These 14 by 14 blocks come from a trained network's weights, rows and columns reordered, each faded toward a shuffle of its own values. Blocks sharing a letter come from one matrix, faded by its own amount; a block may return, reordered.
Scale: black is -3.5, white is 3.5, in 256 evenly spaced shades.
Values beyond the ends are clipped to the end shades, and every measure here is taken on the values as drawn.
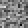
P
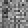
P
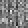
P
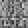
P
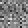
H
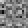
H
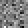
H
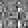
H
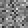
P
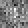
H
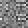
H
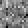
H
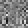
H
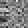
H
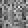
P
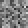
P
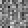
P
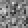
P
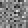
P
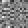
H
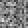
P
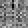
P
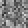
P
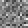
H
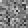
P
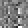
H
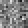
P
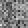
P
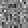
P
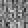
P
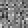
P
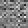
H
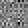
H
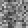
P
